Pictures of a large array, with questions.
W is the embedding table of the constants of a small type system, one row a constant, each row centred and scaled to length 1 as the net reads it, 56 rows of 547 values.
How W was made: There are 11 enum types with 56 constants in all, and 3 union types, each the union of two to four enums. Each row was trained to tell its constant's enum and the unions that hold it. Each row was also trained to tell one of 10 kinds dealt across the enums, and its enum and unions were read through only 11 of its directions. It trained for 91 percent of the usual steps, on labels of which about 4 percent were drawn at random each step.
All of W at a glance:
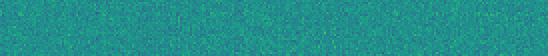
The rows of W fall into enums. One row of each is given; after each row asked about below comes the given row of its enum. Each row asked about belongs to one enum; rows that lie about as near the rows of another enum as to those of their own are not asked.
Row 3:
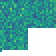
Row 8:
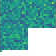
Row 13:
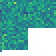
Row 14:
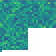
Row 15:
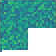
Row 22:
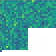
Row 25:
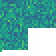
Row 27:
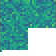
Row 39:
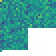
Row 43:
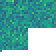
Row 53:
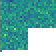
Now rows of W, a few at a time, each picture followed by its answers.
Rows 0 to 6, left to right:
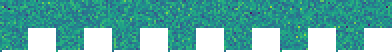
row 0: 13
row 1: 14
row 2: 3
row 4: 53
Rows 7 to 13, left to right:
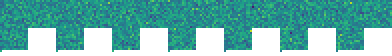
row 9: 43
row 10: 14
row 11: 39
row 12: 13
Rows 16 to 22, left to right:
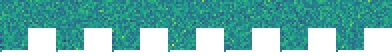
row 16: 25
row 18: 25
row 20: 8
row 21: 14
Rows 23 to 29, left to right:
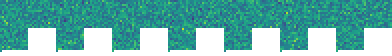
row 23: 25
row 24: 13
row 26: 39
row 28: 22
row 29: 8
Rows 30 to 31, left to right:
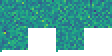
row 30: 27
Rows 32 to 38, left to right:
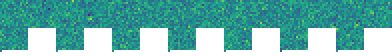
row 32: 3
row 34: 22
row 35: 22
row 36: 25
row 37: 15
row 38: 15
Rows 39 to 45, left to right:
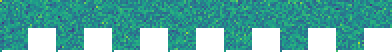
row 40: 14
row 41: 25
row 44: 3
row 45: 8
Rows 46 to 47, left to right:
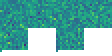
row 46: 27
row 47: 22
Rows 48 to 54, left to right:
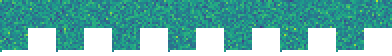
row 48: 43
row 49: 22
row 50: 3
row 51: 39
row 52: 39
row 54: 8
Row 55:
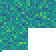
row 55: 8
